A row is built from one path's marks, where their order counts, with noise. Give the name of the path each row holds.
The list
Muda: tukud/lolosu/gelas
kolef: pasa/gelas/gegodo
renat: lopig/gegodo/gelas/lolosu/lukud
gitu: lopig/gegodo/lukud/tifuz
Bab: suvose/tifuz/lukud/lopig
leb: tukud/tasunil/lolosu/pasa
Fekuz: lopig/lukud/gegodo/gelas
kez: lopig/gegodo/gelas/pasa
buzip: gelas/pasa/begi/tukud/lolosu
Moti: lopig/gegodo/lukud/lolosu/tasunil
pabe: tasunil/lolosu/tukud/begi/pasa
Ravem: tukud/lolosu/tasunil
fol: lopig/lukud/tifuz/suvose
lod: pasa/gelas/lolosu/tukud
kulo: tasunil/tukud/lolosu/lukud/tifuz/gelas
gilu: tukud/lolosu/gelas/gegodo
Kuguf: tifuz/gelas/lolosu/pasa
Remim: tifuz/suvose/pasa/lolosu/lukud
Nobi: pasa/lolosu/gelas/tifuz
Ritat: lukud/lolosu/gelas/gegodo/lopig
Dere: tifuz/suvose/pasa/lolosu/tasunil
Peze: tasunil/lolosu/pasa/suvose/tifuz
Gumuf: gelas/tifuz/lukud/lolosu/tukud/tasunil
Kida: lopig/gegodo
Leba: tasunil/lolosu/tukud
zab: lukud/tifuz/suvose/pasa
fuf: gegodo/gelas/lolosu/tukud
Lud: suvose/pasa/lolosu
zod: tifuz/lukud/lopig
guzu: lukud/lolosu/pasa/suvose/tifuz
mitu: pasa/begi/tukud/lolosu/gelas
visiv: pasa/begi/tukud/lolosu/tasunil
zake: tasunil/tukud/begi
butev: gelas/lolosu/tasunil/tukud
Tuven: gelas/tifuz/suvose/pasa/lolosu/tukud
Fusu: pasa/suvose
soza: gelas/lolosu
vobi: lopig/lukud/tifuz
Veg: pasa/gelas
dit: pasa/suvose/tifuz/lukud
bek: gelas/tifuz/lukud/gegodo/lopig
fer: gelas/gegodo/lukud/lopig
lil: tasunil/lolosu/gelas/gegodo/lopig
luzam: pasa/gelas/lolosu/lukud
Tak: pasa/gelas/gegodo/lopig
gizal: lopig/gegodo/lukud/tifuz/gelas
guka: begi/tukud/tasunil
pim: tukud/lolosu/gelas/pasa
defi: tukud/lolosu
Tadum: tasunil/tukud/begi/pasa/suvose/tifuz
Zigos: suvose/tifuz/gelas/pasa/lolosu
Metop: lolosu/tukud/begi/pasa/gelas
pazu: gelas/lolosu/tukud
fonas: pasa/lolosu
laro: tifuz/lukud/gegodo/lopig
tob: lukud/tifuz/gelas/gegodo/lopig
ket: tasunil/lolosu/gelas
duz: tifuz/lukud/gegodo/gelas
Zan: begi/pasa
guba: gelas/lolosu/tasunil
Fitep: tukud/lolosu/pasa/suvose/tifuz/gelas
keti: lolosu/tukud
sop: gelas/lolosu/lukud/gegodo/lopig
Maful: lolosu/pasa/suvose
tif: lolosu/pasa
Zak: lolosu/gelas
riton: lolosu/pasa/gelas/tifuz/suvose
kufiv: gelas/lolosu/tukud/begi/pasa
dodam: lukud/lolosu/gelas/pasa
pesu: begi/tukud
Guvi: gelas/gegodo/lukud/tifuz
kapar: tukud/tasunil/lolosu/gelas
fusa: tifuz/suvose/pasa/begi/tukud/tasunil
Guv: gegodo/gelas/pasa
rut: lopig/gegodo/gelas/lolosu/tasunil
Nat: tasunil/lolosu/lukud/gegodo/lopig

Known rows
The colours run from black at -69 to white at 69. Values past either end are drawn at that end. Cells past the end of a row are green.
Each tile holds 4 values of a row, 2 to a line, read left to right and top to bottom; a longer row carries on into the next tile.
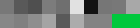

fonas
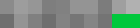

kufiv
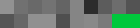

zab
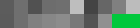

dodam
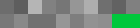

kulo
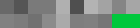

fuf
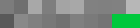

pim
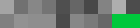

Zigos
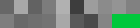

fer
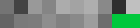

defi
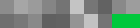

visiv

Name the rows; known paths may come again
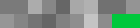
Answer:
pabe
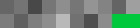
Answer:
Ritat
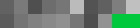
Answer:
dodam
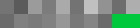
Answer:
gilu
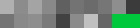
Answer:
fusa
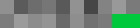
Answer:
riton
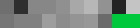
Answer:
keti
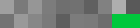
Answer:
Tuven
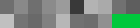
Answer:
rut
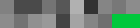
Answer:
Maful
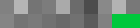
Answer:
Tak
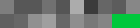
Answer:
guzu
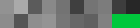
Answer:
fol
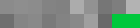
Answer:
Metop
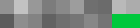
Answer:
buzip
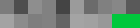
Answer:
Peze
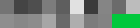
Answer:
tif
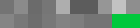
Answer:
Guv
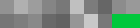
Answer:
visiv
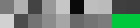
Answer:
Kida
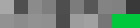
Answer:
Dere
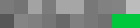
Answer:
pim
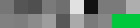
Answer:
fonas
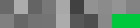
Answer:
fer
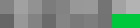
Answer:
kufiv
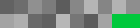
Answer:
guba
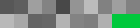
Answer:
ket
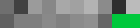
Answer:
defi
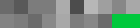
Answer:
fuf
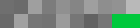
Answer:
pazu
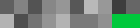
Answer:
Moti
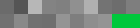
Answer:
kulo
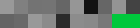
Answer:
dit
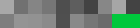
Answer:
Zigos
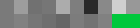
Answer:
kolef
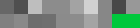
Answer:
Ravem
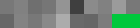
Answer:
Guvi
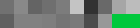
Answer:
luzam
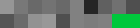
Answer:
zab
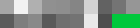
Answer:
pesu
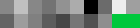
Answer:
Veg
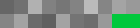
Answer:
butev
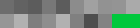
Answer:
Zak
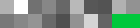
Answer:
Zan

